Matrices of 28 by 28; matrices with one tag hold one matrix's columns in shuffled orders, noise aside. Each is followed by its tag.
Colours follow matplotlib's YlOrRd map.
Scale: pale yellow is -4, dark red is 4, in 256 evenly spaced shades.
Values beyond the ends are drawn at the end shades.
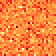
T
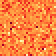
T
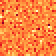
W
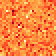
W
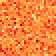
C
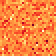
C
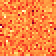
W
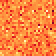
W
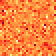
W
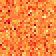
W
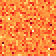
C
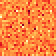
W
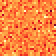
W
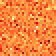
C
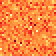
C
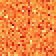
W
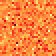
C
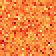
C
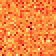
T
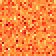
C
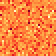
W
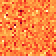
W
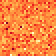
T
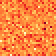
T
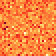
T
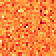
W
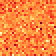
T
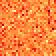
W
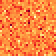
W
